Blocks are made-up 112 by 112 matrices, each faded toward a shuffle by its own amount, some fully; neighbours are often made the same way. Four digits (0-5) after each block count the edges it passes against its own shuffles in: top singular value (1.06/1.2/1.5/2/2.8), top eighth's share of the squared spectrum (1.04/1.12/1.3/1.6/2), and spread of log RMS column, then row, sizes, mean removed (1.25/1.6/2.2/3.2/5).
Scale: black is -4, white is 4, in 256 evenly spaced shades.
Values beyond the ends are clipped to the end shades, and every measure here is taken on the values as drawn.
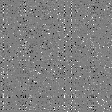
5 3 2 2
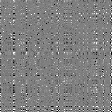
5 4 3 3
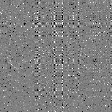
5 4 3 2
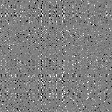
5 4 3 2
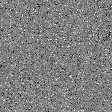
2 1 0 0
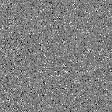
3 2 1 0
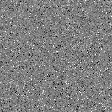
3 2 1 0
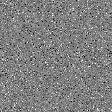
3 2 0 1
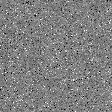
1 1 0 0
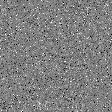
2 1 0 0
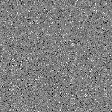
4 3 1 1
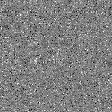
3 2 0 1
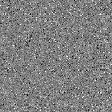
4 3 1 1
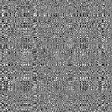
5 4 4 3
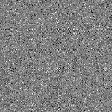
4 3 1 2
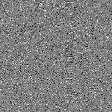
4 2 0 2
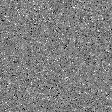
3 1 0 0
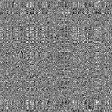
5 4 3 3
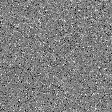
0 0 0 0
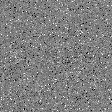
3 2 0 1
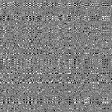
5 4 3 4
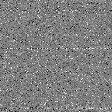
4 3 1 2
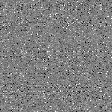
4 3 1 2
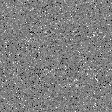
3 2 0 1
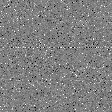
3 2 0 1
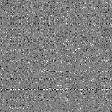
4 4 2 3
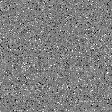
3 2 0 1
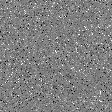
1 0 0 0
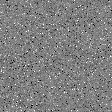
0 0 0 0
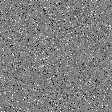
0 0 0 0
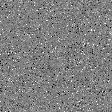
3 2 0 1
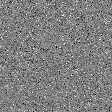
0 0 0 0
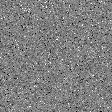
0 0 0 0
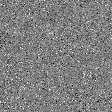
0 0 0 0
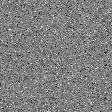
0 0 0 0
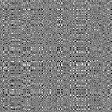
5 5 4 4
